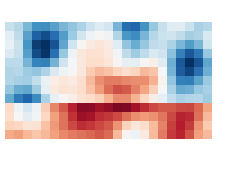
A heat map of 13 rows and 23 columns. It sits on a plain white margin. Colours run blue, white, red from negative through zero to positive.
Seam: horizontal, 70% of the way down, the bottom part higher. Ninth with the lowest average: top left. Lone odd cells: none. Grain: blotchy.
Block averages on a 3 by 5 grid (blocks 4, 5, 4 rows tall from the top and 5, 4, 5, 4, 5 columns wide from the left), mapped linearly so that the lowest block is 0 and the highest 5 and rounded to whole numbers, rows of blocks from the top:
0 1 2 1 1 | 1 2 4 3 0 | 3 5 5 4 5
